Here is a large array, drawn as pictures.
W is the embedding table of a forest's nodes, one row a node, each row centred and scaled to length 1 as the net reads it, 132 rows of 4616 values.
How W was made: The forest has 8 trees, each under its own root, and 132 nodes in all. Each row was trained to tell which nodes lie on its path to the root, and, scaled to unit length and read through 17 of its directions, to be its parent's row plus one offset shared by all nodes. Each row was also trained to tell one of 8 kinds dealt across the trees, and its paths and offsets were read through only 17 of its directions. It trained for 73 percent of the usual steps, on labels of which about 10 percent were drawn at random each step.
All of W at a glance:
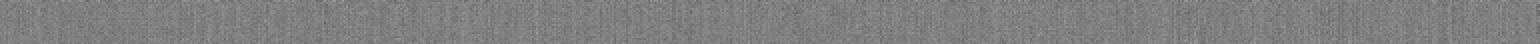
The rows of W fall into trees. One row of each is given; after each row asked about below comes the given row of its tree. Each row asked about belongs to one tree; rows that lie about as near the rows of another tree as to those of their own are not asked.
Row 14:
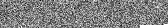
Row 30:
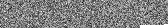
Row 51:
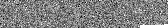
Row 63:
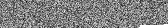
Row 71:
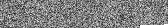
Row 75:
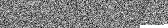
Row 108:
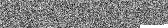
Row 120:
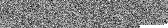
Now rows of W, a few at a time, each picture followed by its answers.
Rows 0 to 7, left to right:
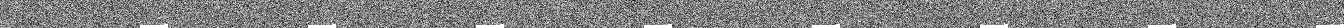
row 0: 120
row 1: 14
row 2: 14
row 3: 63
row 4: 75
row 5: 108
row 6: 120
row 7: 51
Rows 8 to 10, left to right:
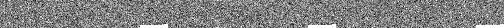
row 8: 63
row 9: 30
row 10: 51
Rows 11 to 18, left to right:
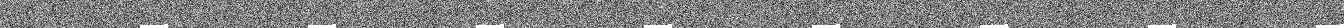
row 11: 108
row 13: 75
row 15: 120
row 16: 51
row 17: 51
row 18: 63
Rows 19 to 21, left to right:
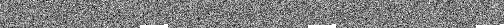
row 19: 71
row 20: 14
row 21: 14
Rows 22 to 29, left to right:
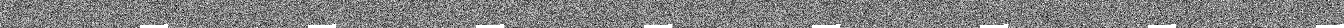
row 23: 120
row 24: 63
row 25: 71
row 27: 120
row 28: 63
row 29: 63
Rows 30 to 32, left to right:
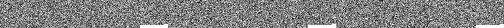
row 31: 120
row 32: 71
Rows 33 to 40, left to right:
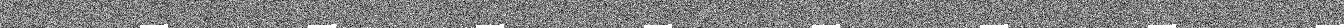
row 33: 71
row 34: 75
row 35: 14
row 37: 71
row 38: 51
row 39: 51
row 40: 75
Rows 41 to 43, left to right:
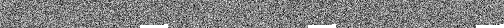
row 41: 71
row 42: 63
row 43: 14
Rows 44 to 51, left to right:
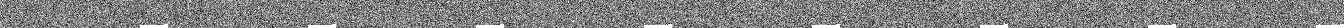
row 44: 120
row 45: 120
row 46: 71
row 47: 51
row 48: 30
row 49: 108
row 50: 30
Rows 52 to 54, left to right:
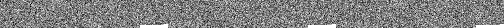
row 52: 63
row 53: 63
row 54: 63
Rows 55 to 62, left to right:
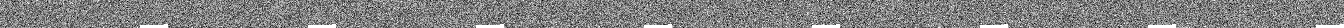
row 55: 14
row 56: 71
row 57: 63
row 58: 71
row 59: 51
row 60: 63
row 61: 51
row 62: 120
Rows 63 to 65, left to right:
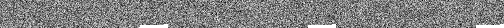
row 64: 30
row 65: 30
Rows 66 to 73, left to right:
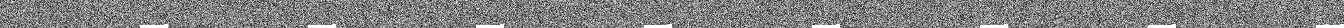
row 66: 30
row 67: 71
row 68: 108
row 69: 63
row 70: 75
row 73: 30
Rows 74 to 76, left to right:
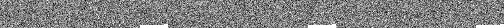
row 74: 120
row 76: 51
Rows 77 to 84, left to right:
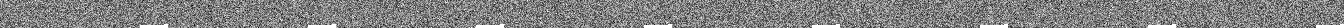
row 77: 75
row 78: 14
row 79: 71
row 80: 30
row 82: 108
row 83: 71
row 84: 108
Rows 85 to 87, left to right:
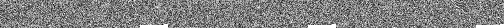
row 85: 14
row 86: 14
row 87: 63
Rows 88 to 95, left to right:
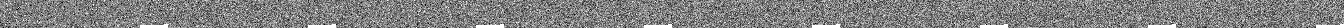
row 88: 71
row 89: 14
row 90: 51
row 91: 51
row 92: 75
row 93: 71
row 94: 75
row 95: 108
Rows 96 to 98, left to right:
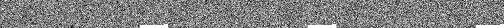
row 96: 14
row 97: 71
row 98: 71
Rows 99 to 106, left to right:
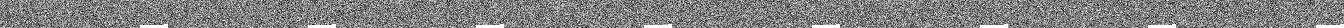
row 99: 120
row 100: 75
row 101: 14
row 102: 63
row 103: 51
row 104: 14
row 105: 51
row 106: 71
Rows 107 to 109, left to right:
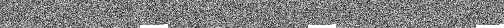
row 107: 63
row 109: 120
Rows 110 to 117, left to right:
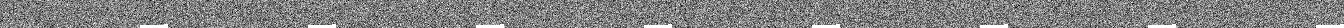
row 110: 63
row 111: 108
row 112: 30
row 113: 51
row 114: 71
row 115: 75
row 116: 71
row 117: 51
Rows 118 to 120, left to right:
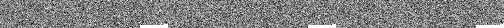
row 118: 14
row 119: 108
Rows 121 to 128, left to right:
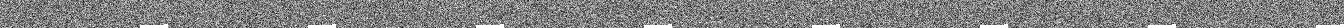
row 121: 14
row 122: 51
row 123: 30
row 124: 14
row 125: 51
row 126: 108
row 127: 71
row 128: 51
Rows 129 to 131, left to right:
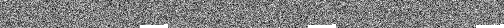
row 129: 75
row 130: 120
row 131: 51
